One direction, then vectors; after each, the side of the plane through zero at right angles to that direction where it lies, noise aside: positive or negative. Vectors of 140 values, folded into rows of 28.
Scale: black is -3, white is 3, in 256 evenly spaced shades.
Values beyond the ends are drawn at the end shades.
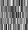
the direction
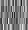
positive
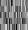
negative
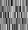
negative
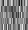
positive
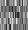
positive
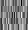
positive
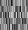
negative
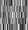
negative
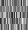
positive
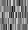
positive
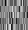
negative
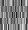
positive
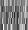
positive
